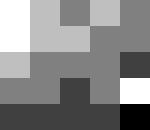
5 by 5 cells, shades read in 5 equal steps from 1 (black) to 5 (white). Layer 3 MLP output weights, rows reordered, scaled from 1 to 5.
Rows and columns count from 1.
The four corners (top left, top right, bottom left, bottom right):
5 3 2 1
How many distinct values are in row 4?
3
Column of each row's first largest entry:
1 1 1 5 1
